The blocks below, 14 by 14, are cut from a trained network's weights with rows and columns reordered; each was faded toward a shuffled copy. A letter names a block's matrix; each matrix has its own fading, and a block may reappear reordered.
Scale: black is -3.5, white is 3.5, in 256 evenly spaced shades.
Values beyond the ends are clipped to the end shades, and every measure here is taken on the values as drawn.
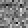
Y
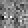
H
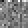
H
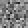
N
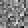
N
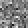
N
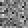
N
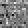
Y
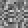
N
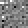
Y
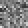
N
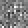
H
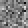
N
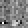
H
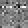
H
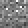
Y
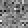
Y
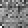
Y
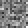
N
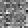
N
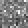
Y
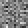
N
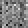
H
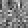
N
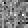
H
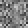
N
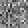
N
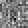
N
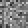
N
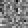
N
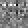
H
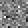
N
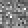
Y
